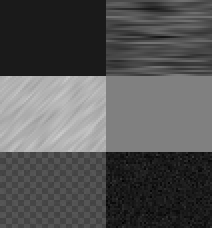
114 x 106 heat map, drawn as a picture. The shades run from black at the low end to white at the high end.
The table splits into 3 rows of 2 panels. Panel 1,1: very low, flat. Panel 1,2: low, streaked across. Panel 2,1: high, slanting up to the right, faint in contrast. Panel 2,2: middling, flat. Panel 3,1: low, checkered, faint in contrast. Panel 3,2: very low, fine-grained, faint in contrast.
